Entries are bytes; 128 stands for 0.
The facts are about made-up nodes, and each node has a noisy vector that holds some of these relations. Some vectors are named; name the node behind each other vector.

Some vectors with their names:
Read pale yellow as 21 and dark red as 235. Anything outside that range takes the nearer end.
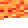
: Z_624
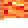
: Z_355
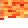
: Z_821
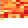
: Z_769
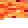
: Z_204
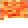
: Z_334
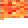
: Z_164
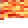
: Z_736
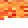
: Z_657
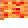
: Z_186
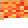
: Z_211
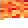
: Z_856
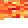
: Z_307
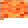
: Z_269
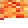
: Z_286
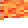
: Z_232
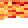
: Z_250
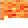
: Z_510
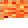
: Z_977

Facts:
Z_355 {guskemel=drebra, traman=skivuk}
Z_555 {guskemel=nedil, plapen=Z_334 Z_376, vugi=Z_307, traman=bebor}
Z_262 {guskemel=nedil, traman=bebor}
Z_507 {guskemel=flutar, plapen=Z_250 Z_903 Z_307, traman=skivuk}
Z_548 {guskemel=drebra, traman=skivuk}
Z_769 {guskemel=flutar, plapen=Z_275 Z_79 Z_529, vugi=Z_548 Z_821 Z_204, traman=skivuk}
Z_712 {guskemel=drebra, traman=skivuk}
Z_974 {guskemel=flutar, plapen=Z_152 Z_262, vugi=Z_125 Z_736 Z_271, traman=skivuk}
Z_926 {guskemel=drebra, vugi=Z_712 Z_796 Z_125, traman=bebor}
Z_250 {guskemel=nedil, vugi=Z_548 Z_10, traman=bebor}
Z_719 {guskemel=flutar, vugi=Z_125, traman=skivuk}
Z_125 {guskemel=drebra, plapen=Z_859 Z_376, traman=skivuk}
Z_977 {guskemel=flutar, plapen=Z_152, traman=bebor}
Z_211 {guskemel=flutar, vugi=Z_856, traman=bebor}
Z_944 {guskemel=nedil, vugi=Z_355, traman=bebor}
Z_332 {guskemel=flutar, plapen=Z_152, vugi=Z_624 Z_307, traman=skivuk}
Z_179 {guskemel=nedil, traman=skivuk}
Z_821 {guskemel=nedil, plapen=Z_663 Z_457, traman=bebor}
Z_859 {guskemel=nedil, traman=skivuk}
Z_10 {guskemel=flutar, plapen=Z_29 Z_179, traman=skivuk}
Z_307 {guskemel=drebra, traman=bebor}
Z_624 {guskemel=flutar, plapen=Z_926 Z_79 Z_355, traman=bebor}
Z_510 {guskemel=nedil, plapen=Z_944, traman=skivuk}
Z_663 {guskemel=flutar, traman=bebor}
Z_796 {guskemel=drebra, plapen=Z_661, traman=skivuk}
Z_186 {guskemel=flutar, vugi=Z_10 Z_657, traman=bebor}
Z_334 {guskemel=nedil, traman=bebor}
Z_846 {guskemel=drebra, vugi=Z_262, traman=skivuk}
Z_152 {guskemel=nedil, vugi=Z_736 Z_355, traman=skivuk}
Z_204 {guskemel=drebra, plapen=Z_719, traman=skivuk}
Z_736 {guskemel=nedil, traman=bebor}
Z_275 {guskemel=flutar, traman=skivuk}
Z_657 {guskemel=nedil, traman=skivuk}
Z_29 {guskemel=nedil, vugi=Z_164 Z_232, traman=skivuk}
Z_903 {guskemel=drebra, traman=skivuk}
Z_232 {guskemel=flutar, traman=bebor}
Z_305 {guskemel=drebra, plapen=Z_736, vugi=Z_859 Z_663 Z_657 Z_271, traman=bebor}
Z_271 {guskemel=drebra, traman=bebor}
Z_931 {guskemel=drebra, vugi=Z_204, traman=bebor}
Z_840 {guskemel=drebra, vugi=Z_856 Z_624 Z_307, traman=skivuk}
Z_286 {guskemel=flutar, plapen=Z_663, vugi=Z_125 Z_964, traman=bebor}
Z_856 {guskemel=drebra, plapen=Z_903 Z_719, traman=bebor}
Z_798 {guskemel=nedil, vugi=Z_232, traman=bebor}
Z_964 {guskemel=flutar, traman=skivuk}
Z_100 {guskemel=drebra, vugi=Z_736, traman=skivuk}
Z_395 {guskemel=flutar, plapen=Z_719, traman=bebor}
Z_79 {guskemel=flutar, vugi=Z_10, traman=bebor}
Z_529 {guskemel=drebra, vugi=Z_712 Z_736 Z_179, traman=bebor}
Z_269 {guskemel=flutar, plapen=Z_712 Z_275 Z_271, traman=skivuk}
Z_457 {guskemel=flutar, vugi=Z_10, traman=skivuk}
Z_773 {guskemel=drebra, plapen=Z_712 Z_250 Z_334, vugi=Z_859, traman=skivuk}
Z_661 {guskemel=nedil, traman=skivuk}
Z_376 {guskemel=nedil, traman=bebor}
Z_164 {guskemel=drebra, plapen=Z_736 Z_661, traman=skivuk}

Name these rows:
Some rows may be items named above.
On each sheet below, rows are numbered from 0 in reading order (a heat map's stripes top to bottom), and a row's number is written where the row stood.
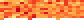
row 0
Z_332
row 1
Z_663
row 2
Z_796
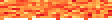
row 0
Z_931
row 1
Z_334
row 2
Z_548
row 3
Z_10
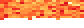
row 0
Z_663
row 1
Z_657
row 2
Z_355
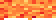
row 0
Z_964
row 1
Z_977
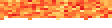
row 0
Z_334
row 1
Z_305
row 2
Z_555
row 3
Z_974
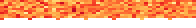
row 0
Z_271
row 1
Z_286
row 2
Z_332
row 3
Z_164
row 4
Z_457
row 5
Z_798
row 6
Z_796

